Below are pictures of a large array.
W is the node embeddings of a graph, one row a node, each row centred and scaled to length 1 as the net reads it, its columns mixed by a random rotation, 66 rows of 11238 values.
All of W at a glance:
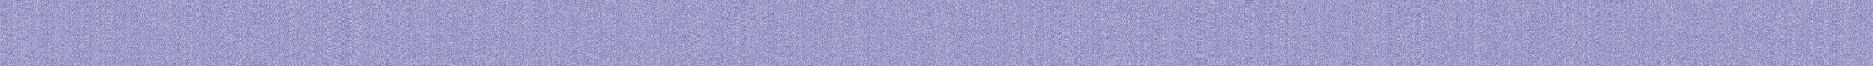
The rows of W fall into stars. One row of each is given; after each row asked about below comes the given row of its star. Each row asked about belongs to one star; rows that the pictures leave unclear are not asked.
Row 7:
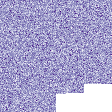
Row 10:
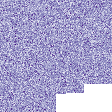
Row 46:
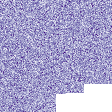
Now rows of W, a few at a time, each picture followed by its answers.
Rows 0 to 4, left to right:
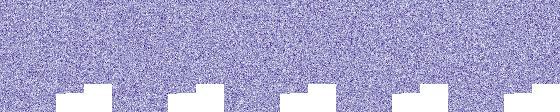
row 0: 10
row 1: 7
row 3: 10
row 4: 46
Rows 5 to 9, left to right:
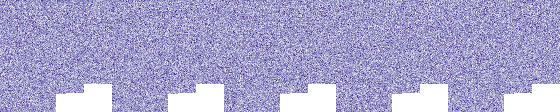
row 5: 7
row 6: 7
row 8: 46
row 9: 46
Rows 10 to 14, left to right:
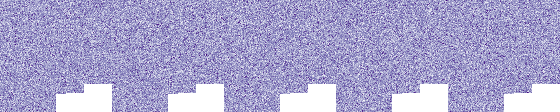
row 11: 46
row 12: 46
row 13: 7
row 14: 7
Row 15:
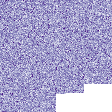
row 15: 7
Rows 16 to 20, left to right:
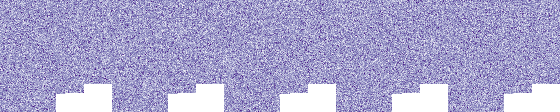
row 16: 7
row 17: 10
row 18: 46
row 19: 46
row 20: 7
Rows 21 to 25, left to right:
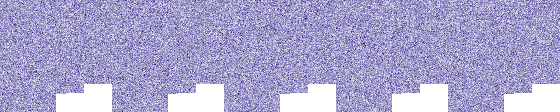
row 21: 10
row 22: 7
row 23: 46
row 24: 7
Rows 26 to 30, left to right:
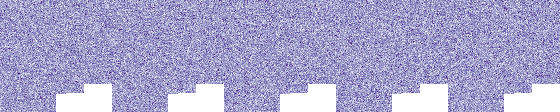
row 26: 10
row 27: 46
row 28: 7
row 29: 10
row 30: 10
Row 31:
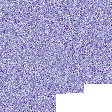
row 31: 46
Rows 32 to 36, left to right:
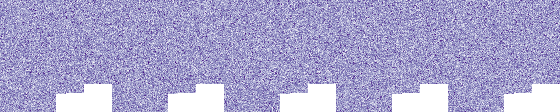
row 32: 10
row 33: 7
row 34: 10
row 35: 46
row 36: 46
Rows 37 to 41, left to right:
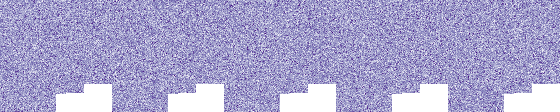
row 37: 46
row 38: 10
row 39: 10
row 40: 46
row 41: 10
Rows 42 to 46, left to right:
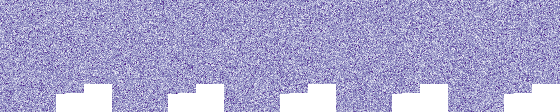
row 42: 7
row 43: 10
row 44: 7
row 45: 10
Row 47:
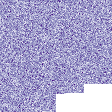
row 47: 7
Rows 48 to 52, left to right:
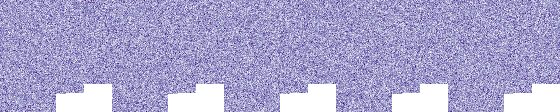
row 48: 10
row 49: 46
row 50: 10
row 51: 10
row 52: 7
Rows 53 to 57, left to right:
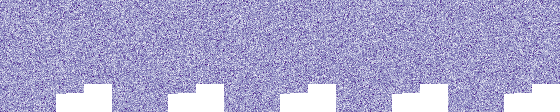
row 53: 10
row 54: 46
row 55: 46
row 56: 46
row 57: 10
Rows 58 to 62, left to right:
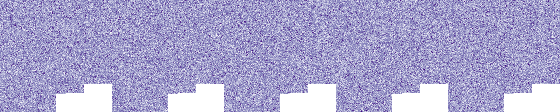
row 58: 10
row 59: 7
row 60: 7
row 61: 10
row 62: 7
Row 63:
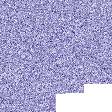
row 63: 7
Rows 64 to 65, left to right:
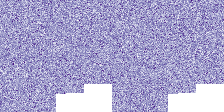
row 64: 7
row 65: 46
